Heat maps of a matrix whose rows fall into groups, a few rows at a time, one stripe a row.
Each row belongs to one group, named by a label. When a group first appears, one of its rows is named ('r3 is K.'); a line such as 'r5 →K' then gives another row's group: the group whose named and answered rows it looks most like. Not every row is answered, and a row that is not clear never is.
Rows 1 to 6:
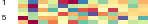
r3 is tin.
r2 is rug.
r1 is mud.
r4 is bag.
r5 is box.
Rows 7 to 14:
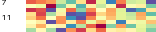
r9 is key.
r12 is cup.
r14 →mud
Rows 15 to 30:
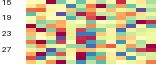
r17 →key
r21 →box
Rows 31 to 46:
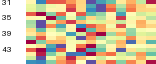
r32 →bag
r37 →tin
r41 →box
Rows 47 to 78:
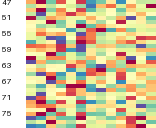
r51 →box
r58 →key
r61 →box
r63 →bag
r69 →bag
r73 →key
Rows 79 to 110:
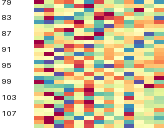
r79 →box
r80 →mud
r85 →bag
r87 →key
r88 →mud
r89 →box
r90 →key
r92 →rug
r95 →bag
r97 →cup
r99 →box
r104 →mud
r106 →cup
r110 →cup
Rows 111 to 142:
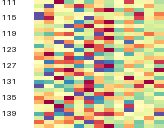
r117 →mud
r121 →cup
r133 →mud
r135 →key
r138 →cup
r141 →box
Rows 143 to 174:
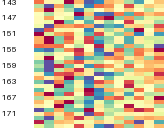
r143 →key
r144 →tin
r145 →rug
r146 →bag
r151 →box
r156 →bag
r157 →rug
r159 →tin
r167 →rug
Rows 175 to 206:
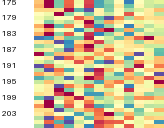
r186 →mud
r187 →mud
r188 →box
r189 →cup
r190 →bag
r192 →tin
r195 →rug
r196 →cup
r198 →key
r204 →tin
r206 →tin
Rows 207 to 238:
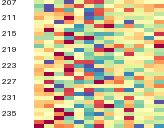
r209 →tin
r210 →box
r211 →key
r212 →cup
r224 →key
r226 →bag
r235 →key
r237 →rug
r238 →box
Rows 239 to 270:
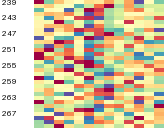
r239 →box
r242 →box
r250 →tin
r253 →key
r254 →mud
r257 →bag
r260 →bag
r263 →bag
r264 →box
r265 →rug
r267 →cup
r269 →tin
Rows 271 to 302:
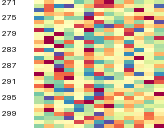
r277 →bag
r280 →rug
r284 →cup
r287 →cup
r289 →box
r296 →mud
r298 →rug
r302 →rug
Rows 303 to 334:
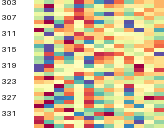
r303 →bag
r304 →rug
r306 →bag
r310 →box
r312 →mud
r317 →tin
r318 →tin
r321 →bag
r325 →cup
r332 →key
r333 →box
